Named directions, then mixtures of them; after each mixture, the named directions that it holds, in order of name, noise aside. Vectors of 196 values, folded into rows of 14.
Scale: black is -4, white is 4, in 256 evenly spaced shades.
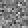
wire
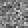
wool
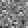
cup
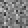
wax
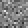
cup, wax, wool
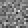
wax, wool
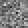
wool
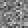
wax, wire, wool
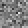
cup, wire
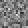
wax, wire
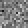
wire, wool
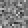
cup, wax, wire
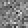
cup, wool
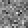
cup, wool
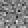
wax, wire, wool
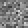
wool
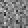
wax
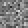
wool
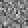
wax, wire, wool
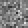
wool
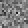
wax, wire, wool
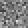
wax, wire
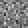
wax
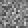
wax, wool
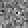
wire, wool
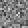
wax, wire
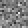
wire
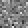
cup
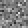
wire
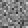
cup, wax, wire
